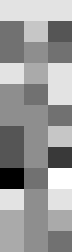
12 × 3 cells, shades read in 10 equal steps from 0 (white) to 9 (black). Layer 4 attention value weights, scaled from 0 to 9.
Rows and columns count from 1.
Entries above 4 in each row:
0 2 2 0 1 1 1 2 2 0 0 1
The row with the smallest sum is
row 1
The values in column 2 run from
1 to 5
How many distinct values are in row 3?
2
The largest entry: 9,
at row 9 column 1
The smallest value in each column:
1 1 0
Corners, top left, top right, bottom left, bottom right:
1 1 3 5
